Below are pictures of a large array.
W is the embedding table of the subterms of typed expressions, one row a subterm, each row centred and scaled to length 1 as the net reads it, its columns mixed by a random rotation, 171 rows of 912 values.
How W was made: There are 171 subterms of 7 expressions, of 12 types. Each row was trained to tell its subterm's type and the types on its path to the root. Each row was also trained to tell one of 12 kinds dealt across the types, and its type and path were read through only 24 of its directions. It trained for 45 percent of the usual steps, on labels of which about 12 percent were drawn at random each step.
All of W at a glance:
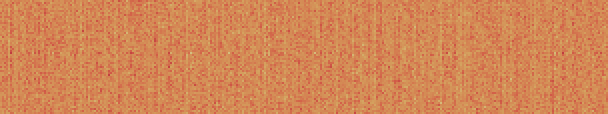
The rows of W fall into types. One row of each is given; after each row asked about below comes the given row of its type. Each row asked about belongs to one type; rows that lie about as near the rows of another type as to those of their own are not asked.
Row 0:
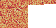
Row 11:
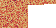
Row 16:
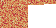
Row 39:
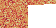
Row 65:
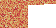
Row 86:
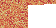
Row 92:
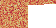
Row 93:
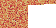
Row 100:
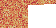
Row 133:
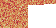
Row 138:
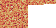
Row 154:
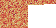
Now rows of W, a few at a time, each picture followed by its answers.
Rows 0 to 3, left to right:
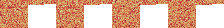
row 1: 154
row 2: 16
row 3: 100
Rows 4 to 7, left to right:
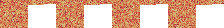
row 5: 154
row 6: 133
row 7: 100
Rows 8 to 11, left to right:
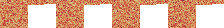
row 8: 11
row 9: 65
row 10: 86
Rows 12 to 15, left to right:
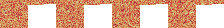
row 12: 138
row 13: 133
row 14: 11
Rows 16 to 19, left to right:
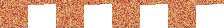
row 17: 65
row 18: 92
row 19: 86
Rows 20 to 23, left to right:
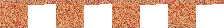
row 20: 138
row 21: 92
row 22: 86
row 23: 138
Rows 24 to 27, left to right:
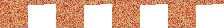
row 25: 133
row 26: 92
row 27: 138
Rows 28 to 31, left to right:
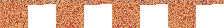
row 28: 100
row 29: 16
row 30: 100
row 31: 93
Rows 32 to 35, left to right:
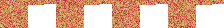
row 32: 65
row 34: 39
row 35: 65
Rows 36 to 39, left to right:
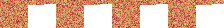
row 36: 133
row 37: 16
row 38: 11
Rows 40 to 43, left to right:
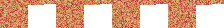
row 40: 39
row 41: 154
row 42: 154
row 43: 100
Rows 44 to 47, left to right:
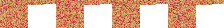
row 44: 92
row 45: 100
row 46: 138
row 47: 65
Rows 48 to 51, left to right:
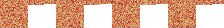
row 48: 100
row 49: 92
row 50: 0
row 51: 39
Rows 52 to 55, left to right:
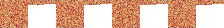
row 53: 16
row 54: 39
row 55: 65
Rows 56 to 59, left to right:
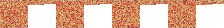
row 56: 39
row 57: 0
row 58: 0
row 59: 11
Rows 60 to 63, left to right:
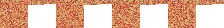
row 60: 0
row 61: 138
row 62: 0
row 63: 0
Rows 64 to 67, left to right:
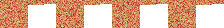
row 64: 86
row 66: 11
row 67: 154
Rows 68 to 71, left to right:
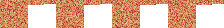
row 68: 154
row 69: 92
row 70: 65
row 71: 86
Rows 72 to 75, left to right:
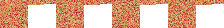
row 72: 16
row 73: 92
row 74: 39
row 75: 16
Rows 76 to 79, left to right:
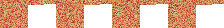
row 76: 39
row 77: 154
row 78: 138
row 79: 138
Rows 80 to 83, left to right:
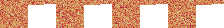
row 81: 39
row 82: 138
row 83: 138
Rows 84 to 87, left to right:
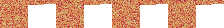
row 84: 92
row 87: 92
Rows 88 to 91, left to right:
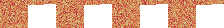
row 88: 93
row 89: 154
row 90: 65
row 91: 86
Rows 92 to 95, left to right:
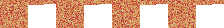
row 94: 0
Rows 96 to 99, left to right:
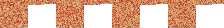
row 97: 16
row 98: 11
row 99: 86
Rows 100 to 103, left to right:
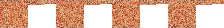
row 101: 154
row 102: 16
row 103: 39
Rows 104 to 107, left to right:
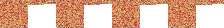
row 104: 138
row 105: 154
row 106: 100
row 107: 86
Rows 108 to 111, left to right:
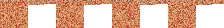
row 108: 0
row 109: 65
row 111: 93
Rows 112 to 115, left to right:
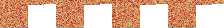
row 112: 100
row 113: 11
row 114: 39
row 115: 39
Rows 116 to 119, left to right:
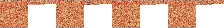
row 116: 16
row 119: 65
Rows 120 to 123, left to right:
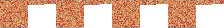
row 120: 154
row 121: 11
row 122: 65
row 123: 138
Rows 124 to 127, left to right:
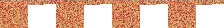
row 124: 154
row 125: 133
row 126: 39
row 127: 11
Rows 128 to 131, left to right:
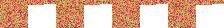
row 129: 154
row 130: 16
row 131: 133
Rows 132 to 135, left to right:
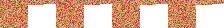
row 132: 93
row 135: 133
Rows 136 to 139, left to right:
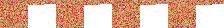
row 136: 39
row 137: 11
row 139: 65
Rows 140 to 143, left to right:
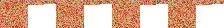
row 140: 0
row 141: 16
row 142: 86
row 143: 11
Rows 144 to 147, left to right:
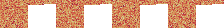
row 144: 86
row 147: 86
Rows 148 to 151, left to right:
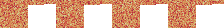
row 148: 133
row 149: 65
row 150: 65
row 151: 154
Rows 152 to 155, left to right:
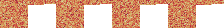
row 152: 92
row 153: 16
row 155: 138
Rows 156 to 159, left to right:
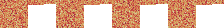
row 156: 93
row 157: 11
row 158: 92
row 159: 100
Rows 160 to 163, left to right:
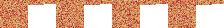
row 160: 39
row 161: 65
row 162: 138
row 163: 0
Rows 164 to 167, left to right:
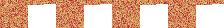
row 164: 92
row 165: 11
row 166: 0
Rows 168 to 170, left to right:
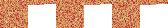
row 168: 100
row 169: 39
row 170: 138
